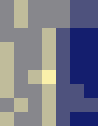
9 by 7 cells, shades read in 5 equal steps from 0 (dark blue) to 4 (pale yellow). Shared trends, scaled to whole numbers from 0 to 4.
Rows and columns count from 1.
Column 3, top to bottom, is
2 2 2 2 2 3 2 2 2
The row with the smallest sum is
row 3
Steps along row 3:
same same up down down same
